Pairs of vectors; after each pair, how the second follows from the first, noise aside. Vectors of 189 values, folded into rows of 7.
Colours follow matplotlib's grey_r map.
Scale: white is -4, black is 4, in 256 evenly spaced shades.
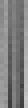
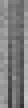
copied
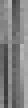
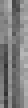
copied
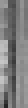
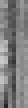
copied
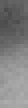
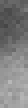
copied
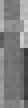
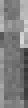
copied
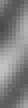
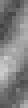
copied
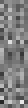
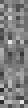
copied
